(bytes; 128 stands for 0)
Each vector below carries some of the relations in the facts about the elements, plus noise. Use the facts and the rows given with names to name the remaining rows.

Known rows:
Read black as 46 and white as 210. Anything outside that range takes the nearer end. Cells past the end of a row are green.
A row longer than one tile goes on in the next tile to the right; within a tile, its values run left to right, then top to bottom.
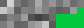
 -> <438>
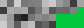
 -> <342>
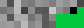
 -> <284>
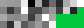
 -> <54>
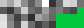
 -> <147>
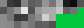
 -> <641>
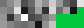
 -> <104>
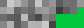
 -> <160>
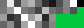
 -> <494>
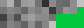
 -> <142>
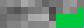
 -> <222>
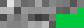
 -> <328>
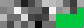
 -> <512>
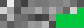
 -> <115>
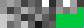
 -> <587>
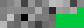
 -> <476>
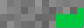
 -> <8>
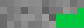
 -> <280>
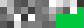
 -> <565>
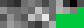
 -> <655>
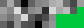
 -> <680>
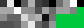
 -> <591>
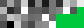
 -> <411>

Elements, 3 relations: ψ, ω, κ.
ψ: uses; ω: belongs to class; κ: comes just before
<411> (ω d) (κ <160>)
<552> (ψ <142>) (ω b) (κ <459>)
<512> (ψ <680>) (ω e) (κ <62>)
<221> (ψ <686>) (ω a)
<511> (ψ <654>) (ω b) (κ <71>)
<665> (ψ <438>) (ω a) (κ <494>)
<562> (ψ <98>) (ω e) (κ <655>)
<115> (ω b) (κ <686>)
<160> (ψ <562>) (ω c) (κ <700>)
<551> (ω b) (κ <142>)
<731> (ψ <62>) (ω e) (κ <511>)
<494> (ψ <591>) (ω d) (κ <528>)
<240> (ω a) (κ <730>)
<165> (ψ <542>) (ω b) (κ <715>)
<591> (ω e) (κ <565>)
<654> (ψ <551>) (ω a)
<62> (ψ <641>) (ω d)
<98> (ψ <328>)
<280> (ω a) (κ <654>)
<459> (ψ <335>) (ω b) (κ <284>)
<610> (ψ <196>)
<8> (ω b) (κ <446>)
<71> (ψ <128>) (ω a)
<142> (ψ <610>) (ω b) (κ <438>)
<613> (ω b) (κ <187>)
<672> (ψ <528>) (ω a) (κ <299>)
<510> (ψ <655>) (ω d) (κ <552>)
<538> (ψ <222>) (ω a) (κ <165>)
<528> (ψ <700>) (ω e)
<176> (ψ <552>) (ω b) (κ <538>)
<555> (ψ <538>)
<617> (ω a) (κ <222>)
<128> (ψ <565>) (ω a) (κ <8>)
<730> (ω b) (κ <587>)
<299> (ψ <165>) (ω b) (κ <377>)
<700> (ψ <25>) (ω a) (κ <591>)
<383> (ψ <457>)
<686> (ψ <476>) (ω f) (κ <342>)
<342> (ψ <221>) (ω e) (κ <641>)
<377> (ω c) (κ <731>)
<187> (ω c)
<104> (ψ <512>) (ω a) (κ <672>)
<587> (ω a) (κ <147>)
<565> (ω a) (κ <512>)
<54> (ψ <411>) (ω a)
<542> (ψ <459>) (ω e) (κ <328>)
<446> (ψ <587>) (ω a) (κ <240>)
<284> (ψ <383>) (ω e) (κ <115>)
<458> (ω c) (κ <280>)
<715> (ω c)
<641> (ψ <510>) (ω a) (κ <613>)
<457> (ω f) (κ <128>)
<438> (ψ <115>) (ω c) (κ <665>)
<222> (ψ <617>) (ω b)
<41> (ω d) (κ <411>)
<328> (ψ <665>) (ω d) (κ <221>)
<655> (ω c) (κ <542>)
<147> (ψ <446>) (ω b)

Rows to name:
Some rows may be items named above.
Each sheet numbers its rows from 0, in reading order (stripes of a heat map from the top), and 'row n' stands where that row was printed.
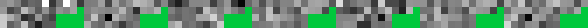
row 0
<587>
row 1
<476>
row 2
<510>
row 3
<383>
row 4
<528>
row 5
<383>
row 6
<686>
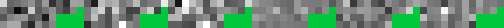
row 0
<700>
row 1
<654>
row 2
<511>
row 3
<730>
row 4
<196>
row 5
<187>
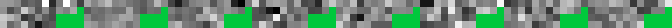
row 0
<587>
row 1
<555>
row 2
<510>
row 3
<672>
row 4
<221>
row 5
<551>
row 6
<457>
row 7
<176>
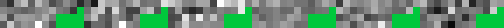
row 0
<299>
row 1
<654>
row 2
<128>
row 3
<555>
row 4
<562>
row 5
<25>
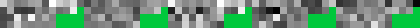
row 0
<128>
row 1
<617>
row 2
<71>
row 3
<672>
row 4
<335>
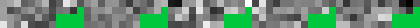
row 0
<446>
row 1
<610>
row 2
<551>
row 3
<115>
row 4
<731>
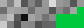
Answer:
<686>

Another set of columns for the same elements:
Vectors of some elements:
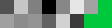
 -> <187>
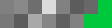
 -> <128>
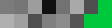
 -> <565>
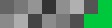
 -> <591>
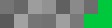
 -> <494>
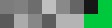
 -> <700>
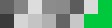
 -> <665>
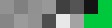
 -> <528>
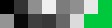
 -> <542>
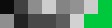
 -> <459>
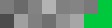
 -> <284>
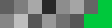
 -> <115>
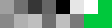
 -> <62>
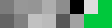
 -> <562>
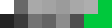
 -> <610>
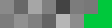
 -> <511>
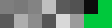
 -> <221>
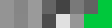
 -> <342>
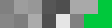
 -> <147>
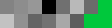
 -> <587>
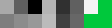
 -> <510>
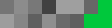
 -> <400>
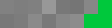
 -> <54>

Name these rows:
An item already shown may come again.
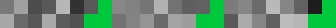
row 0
<617>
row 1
<555>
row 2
<700>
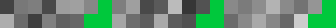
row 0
<335>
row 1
<617>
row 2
<160>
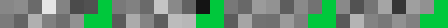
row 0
<672>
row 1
<700>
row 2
<494>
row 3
<731>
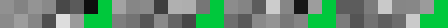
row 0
<686>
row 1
<196>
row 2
<104>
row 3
<299>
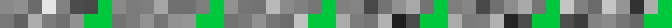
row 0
<672>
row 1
<383>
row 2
<654>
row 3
<655>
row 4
<655>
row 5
<176>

